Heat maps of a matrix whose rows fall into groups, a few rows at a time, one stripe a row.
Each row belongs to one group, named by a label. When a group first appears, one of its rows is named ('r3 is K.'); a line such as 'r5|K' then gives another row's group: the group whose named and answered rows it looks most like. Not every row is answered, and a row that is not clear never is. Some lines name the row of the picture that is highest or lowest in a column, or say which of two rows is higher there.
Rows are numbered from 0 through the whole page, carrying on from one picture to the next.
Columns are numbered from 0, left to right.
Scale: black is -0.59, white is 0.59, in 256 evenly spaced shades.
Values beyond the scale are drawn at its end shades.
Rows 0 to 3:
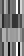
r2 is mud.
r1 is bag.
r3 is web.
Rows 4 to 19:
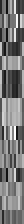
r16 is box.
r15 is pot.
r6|box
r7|bag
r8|mud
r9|bag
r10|bag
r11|mud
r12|mud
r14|web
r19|bag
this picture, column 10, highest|5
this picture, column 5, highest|13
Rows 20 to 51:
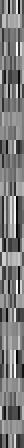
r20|web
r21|mud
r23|web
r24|pot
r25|bag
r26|web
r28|mud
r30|box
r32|pot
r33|pot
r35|box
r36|box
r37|bag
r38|mud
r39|bag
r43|mud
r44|mud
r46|box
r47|mud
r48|pot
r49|bag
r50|mud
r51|box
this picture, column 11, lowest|46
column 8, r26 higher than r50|Yes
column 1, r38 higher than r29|Yes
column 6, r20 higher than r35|No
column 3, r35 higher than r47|No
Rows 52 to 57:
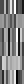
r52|box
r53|pot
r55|web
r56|mud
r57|box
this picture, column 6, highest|56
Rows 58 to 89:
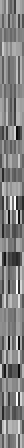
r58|pot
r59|web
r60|pot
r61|mud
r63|web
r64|pot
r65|pot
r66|pot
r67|box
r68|pot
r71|mud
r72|box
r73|web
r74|bag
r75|pot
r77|web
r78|web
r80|pot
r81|pot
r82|web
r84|bag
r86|web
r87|bag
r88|mud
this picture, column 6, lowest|76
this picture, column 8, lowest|67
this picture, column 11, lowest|72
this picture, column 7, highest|72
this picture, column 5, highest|72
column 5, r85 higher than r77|Yes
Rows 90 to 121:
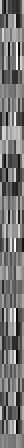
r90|bag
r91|box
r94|web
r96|pot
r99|mud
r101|bag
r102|box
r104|web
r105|web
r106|mud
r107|box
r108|pot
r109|pot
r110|bag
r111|pot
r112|box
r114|bag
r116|pot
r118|box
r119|bag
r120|box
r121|pot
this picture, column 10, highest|94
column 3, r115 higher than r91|Yes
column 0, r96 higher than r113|Yes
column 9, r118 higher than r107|No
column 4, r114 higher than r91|No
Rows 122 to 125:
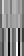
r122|mud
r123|mud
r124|web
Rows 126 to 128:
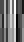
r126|box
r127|box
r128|box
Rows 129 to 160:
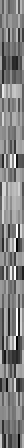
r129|web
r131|web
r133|bag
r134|bag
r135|mud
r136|web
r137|mud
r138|pot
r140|box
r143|mud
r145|web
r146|box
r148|box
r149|pot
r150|web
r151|web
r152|web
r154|bag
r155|pot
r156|box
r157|web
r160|bag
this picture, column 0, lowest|156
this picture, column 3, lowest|156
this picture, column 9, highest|142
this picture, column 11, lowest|148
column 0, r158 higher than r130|Yes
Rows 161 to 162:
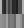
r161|bag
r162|pot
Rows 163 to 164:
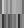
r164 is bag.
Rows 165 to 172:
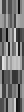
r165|bag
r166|pot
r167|box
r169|mud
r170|bag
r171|bag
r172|box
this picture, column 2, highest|169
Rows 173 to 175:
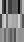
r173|bag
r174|mud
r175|pot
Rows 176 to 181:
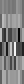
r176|pot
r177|mud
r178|bag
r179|box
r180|pot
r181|mud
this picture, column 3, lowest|179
